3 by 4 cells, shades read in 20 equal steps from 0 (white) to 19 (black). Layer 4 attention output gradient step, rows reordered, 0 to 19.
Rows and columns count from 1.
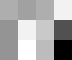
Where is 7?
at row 1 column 2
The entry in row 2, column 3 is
4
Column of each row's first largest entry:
2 4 4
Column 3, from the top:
6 4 5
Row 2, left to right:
8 1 4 13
